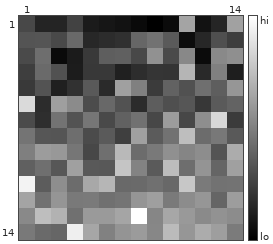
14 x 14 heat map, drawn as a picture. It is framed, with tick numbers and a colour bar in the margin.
Slope: up to the bottom. Grain: fine. Stripes: none.
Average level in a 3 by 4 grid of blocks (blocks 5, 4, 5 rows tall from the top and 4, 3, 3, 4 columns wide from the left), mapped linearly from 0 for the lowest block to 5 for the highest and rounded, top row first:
0012
3233
5555
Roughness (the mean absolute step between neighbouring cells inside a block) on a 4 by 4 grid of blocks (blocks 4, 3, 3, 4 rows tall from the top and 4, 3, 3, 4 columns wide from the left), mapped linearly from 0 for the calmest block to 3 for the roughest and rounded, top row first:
1 0 1 3 / 3 1 2 2 / 1 1 1 1 / 2 0 1 0
